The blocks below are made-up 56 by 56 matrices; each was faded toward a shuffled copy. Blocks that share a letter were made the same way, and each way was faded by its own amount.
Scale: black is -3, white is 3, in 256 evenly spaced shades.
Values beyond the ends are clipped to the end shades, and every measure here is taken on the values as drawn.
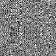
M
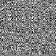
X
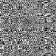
X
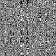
M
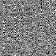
M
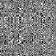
M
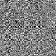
X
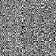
M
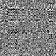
X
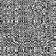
X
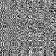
X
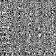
M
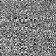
X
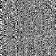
M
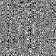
M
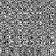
X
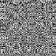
X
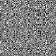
M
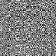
X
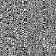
M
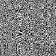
M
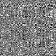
X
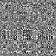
X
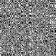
M
